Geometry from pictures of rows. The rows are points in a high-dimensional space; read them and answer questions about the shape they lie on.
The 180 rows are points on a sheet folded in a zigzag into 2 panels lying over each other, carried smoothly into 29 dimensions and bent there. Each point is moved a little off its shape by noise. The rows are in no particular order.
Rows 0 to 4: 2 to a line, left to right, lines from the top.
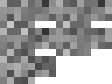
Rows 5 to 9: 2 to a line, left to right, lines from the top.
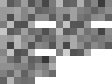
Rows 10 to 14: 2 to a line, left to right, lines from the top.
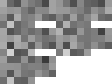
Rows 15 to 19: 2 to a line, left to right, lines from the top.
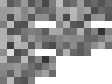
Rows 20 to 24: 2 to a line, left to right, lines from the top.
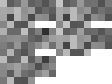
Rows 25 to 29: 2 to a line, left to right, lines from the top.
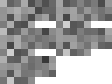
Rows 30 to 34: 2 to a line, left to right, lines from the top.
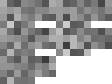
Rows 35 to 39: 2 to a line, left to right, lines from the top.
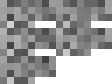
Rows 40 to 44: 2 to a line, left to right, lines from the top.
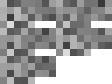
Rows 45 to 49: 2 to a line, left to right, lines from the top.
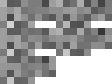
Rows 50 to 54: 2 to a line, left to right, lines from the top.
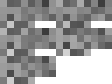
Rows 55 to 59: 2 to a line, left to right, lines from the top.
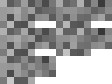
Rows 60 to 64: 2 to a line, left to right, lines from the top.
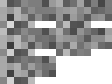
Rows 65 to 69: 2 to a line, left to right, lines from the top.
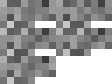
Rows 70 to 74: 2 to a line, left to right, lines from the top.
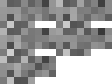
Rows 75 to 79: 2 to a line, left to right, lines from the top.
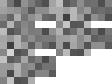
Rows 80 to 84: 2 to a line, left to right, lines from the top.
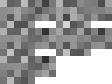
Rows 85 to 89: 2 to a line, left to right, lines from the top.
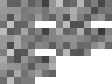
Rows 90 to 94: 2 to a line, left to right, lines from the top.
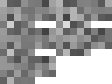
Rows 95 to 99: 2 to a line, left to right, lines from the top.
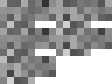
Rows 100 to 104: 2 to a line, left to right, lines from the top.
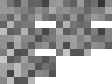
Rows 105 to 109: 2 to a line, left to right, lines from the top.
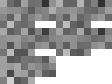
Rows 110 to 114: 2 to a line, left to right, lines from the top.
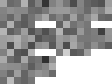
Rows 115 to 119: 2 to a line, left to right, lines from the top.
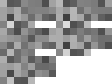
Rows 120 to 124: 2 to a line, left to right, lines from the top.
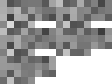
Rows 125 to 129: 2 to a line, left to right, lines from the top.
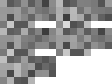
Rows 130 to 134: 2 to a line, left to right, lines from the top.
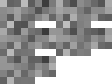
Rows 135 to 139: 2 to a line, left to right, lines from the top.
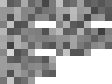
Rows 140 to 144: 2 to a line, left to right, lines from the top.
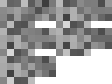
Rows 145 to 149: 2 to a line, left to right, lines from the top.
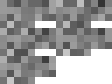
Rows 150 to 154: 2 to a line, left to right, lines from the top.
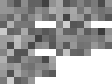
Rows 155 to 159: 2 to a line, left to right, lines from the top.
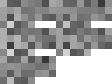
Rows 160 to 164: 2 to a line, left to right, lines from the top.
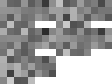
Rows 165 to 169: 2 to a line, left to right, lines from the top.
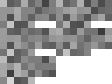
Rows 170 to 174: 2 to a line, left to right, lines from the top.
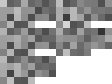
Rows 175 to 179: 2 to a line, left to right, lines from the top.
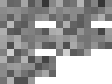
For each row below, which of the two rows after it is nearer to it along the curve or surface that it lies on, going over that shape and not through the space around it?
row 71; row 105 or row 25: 105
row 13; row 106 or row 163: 106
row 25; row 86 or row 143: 143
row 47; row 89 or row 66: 66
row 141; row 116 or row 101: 116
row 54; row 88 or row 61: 61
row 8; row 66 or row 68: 68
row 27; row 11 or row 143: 143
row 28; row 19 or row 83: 83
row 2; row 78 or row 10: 10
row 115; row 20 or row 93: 20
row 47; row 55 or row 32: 55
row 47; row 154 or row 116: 116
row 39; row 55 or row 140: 55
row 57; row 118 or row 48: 118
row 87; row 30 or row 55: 30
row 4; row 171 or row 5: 5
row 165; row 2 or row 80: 80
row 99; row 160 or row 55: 55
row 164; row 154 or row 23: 23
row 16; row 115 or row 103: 103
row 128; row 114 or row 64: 64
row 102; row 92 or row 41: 41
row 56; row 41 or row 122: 122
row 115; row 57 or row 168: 168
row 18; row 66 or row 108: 108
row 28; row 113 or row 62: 62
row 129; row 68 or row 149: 68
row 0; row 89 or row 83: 89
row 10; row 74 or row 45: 45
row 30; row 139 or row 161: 161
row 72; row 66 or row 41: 41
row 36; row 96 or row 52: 96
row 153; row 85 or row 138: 85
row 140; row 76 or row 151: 76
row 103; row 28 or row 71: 28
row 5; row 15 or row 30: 15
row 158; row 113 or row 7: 7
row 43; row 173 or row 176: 173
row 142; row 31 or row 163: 31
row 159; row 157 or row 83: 83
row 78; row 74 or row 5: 5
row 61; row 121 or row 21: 21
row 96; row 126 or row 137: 126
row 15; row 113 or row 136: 136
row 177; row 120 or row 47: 120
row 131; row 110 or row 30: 30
